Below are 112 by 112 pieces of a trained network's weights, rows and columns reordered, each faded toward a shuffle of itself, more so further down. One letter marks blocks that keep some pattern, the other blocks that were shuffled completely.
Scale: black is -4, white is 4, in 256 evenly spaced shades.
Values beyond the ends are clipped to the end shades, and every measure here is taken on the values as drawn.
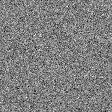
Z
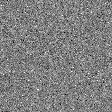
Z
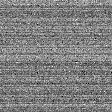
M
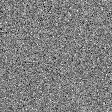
Z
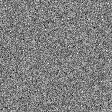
Z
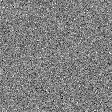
Z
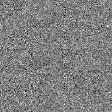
M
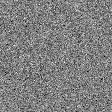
Z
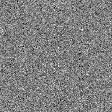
M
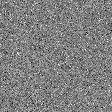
Z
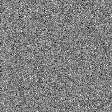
M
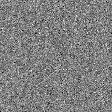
M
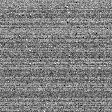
M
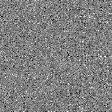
M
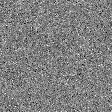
Z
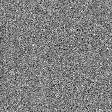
M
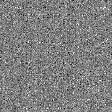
M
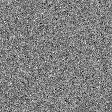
Z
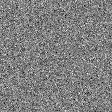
Z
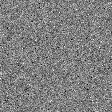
Z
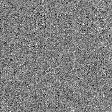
M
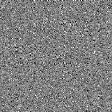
M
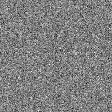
M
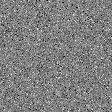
Z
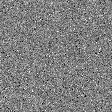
Z
